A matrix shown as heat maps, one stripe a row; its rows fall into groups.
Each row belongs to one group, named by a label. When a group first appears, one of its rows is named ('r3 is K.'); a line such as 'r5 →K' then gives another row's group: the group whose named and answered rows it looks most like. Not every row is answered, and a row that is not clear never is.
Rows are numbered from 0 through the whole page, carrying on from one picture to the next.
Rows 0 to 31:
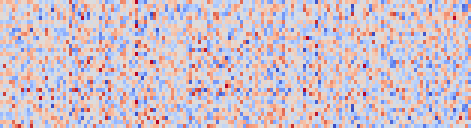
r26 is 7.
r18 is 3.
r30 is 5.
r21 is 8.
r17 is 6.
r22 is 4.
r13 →3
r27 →7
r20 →8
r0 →3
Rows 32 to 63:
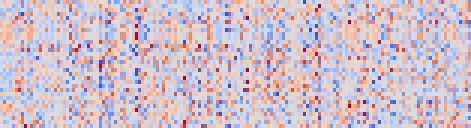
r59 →3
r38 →3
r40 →3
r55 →6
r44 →4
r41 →3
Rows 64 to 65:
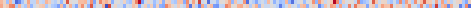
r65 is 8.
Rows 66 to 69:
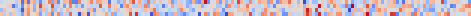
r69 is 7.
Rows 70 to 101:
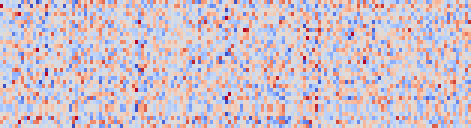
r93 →6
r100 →6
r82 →6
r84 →4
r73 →5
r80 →3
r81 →5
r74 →8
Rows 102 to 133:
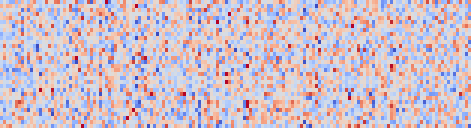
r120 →8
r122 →8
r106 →8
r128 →5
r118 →5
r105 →6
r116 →4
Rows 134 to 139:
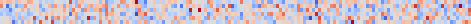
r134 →3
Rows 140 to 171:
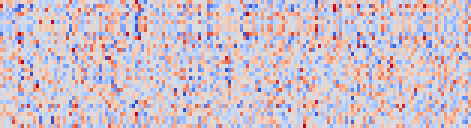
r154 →8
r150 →6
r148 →5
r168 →3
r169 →7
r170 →7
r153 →7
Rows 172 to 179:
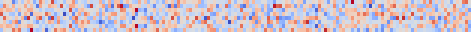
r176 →4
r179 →5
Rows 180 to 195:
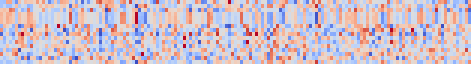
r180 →6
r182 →8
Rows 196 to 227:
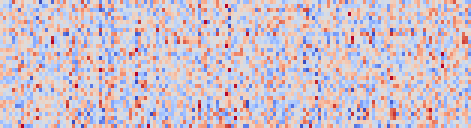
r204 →5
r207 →8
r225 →4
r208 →3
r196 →7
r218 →7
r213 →6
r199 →8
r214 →3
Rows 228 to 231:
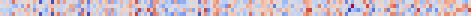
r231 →7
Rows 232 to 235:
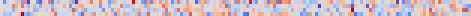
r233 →7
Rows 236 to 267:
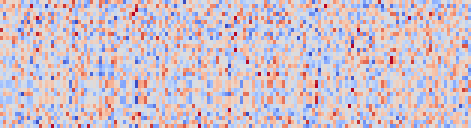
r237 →5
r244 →4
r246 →7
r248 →4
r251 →5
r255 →7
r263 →6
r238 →3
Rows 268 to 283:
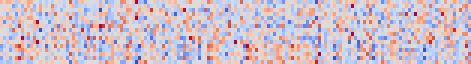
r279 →5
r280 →5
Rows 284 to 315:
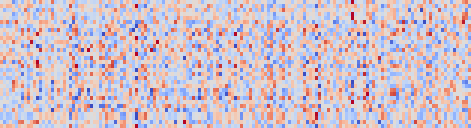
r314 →6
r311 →7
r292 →4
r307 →7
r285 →3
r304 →7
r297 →3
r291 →4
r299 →6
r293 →3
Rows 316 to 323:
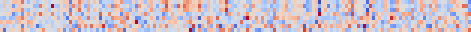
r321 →3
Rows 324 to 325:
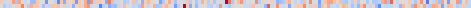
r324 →8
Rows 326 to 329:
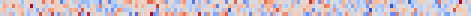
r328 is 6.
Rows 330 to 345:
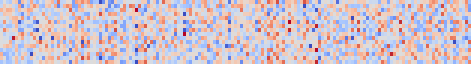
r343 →5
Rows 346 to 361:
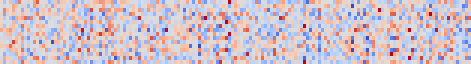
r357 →8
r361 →4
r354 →6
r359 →5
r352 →4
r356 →7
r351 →8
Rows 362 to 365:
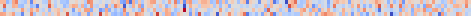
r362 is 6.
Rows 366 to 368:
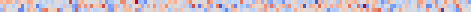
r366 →3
